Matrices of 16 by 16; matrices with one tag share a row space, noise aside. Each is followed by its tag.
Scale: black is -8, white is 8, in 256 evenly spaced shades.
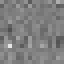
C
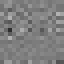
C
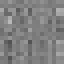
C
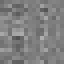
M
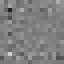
C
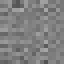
M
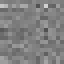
M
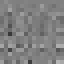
C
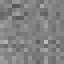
M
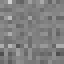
C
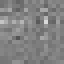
M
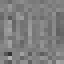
C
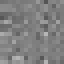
M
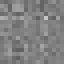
M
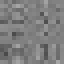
M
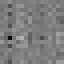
C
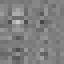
M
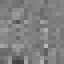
M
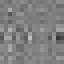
C
